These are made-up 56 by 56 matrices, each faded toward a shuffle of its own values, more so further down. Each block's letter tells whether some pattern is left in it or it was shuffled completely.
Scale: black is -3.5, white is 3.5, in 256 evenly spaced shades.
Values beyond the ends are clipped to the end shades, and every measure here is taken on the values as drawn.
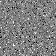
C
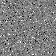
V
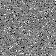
V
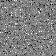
C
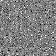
C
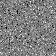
V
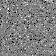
C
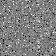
C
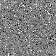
C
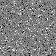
V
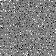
C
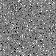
C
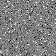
C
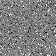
C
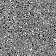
V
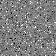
C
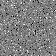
V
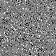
C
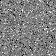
C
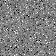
V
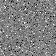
V
